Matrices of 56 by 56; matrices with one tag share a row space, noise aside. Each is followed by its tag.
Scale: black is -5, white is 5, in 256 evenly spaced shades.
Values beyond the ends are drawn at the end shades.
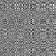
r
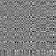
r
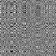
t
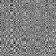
t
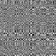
r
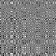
t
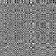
r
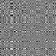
t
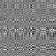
r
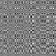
r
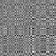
r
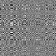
t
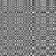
r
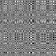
r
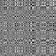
r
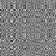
t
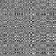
r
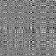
r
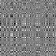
t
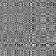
r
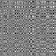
r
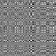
r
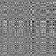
r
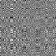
t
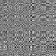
r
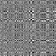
r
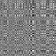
r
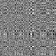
r
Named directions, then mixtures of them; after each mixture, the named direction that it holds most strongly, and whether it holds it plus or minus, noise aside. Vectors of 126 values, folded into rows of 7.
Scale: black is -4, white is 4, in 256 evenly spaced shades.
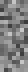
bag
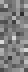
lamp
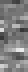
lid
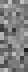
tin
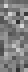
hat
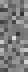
lamp, plus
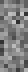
hat, plus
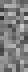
hat, plus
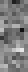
lid, plus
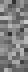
bag, minus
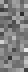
lamp, plus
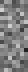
bag, minus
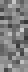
bag, plus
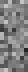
tin, plus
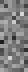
lamp, minus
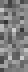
tin, minus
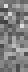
hat, plus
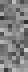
bag, plus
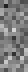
tin, minus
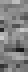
lid, minus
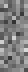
lamp, plus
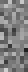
tin, plus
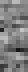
lid, minus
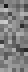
lamp, minus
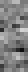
lid, minus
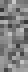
bag, plus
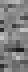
lid, minus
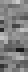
lid, minus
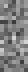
lamp, plus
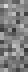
tin, plus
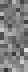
tin, minus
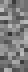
bag, minus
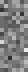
lamp, plus
